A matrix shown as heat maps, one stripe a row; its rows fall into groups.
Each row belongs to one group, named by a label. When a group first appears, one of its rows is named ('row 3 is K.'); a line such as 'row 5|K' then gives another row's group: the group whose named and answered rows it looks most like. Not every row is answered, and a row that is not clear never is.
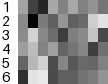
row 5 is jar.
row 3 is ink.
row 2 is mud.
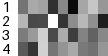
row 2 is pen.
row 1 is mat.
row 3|jar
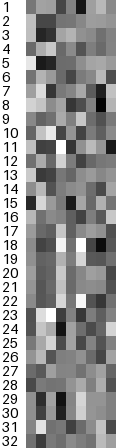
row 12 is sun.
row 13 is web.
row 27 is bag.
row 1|mat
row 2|web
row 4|jar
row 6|ink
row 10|jar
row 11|pen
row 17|pen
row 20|pen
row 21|pen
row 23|jar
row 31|ink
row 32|mud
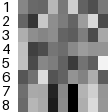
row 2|bag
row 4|web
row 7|mat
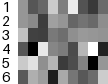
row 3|web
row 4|bag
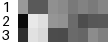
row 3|jar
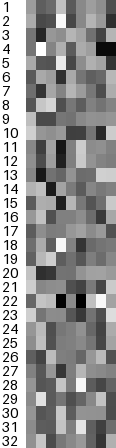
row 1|pen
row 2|pen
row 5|pen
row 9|web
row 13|mud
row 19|jar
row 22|mat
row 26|bag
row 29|ink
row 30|pen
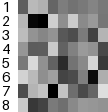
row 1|jar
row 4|pen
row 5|ink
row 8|web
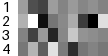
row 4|sun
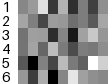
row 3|mat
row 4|sun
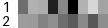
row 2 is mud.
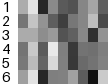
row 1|ink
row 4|sun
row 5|sun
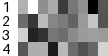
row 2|bag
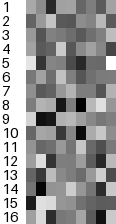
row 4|pen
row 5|mud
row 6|sun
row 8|mat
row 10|mat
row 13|bag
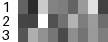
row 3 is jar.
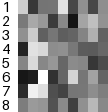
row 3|ink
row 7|jar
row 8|mat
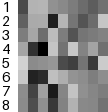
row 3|sun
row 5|mud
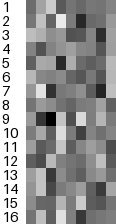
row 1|jar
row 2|sun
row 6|mud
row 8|ink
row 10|sun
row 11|pen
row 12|bag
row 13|ink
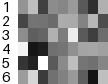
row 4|web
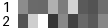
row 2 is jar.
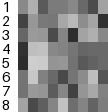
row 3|mat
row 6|ink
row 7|mat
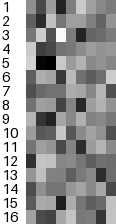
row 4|web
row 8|mat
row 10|pen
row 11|mat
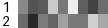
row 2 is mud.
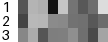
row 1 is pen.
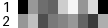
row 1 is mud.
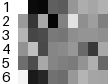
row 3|web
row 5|bag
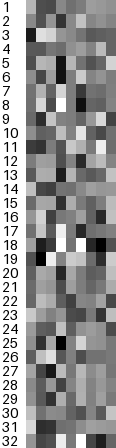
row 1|web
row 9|bag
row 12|mat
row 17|sun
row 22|ink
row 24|pen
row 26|jar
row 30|mud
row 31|web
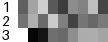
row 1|ink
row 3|web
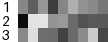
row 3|ink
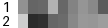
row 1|pen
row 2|web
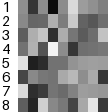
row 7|web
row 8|bag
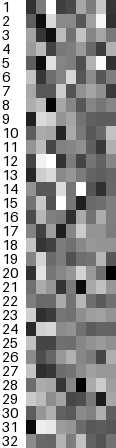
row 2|bag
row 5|bag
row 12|jar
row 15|sun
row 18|web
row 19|ink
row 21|mat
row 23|web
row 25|web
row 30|ink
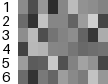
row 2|bag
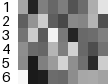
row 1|mud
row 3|sun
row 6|web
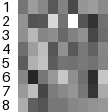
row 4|jar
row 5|jar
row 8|web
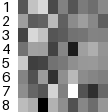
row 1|jar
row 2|pen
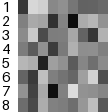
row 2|mat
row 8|bag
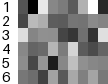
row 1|bag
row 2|jar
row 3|mud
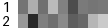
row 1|sun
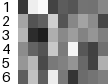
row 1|jar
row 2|pen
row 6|sun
